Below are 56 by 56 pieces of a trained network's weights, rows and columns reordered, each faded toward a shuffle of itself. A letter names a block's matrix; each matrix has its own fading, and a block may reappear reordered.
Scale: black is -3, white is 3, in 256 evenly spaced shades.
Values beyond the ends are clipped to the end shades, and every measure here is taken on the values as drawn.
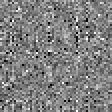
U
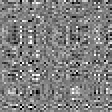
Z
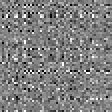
Z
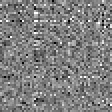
U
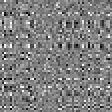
Z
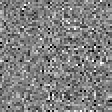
U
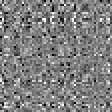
Z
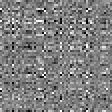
Z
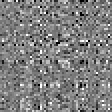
Z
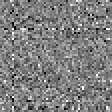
U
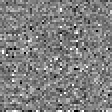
U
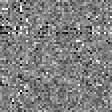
U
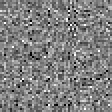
U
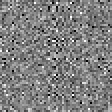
U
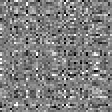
Z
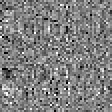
U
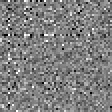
U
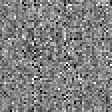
U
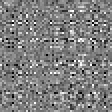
Z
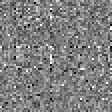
U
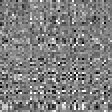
Z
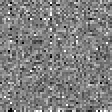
U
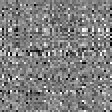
Z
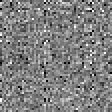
U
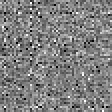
U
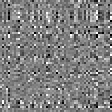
Z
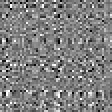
Z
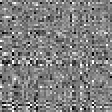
Z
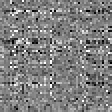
Z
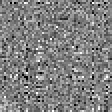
U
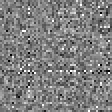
U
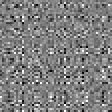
Z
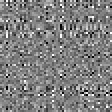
Z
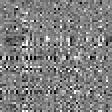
Z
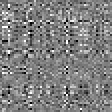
Z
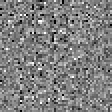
U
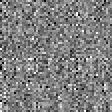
U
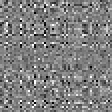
Z
